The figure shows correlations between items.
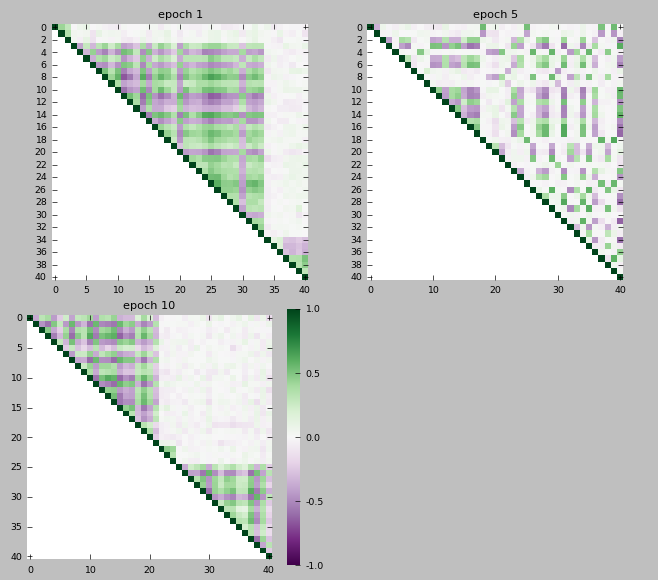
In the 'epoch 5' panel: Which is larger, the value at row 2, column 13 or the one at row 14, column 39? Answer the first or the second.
the second
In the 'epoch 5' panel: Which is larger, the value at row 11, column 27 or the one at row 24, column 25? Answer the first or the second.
the second
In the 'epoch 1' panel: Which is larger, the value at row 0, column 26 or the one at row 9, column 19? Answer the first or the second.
the second
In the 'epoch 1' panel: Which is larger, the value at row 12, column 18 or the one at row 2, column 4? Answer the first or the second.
the second
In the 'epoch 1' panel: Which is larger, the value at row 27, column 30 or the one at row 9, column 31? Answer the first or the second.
the second
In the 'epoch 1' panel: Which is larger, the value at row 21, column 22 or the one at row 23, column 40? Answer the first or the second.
the first
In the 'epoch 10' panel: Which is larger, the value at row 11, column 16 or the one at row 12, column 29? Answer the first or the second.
the first
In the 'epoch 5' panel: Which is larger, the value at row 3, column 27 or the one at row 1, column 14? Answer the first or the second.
the second
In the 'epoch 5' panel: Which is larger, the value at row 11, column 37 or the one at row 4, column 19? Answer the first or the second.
the first
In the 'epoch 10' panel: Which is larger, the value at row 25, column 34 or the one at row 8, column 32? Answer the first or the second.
the first
